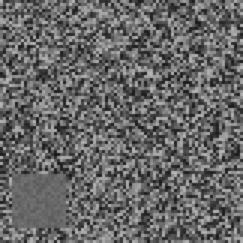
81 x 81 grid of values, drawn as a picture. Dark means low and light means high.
Slope: none. Stripes: none. Grain: fine. Odd patch: calmer, in the bottom left. Histogram: flat. Mirror symmetry: none.
